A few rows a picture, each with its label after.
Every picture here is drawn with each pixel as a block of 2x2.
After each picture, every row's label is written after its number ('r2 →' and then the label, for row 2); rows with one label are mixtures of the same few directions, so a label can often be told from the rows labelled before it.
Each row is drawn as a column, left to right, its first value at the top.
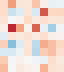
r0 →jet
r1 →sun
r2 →sun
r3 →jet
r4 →sun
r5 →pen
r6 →sun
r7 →sun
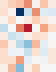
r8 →sun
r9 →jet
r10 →pen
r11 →sun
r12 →pen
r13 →sun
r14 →pen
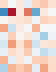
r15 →pen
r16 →pen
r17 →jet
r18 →pen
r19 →pen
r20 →jet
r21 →jet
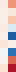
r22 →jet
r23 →jet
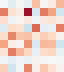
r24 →pen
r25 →jet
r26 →jet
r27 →pen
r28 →sun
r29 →pen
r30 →pen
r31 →sun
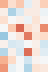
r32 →jet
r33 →pen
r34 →sun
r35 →jet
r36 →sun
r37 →sun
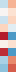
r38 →jet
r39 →jet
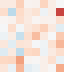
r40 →jet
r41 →pen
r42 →jet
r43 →jet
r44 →jet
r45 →sun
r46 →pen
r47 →pen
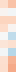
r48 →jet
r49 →jet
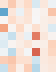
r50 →pen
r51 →jet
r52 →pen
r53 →jet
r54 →jet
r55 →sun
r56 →sun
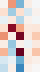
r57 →jet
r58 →sun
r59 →jet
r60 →pen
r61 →jet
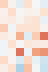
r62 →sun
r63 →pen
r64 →jet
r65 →jet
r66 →jet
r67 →jet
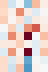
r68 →jet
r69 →jet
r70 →pen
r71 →jet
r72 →sun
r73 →jet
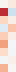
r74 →pen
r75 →pen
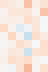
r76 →sun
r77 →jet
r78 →sun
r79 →jet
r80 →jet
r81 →pen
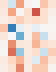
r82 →sun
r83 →sun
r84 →jet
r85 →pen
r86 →pen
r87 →jet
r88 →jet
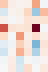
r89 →sun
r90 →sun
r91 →jet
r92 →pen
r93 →sun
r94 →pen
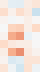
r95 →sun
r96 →jet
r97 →jet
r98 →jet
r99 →pen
